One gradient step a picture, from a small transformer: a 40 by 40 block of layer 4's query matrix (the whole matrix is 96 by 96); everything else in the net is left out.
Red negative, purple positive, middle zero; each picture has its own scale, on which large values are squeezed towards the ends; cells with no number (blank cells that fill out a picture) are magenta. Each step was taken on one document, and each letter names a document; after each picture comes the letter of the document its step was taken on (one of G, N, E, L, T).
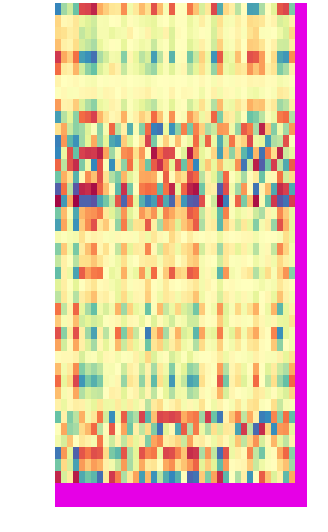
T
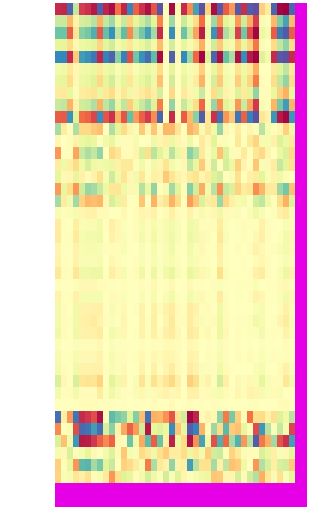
T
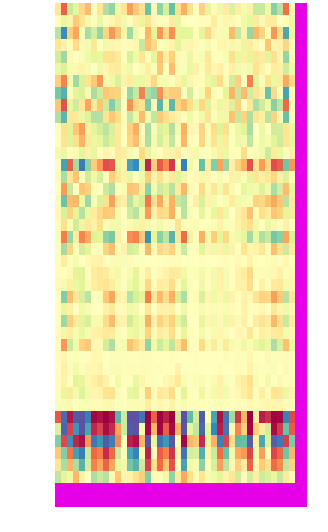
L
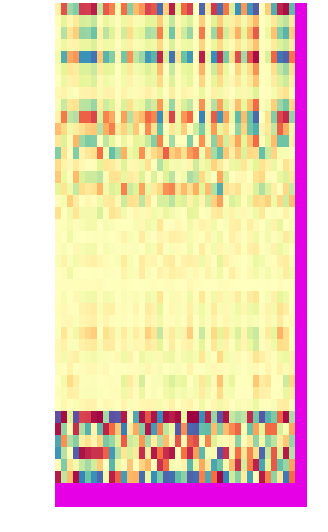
T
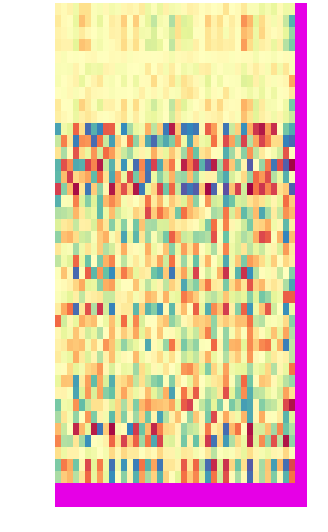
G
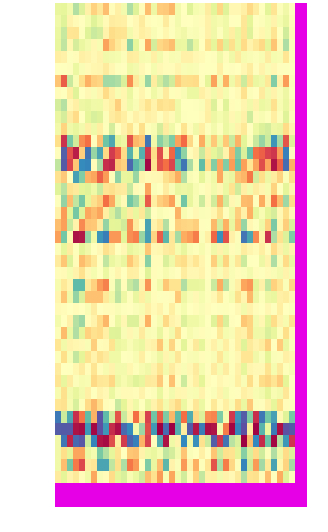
L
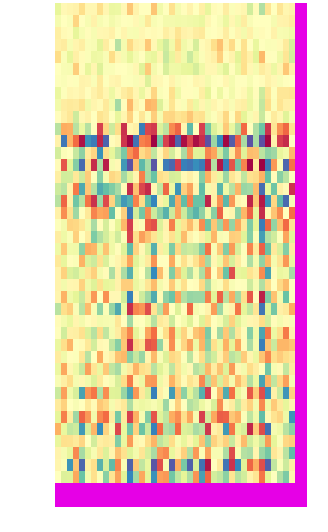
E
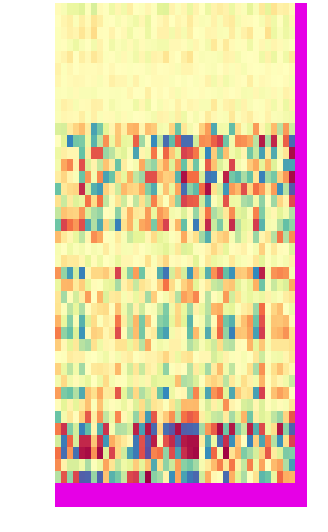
G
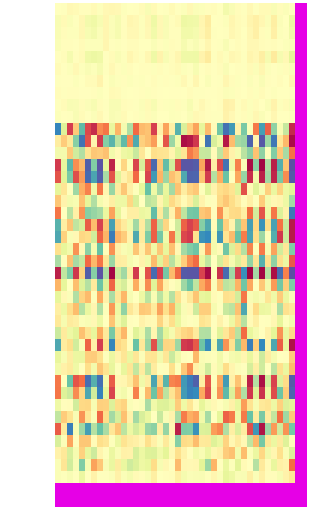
G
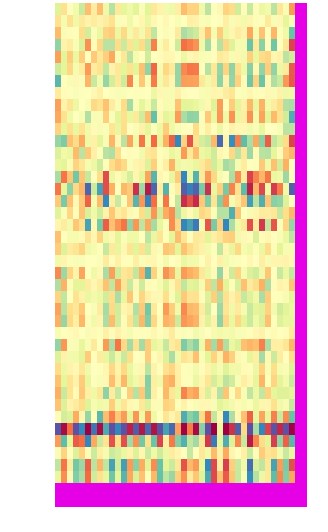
G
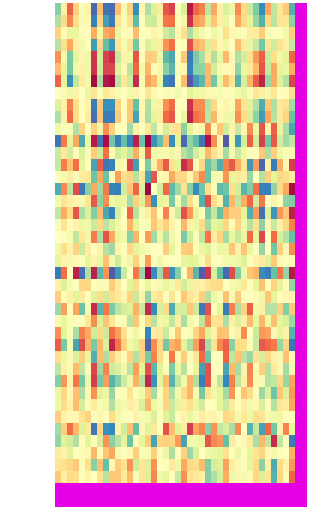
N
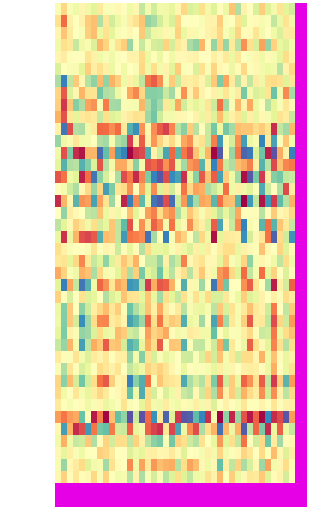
L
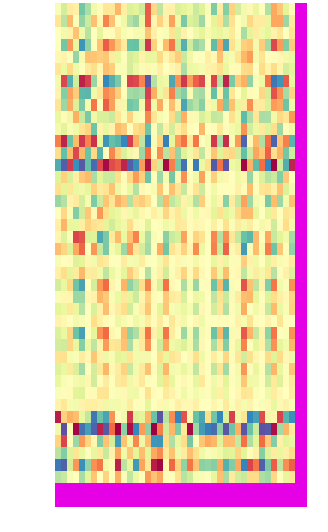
L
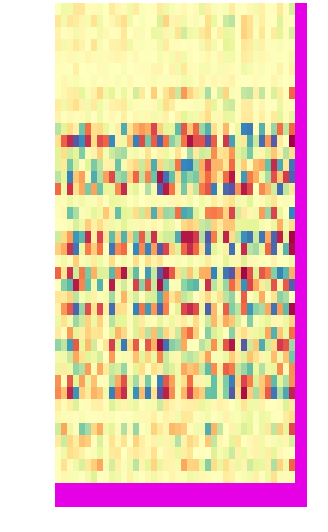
G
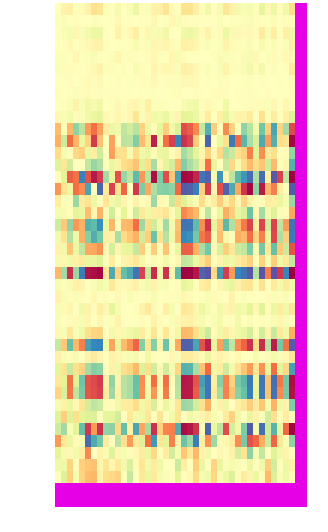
G
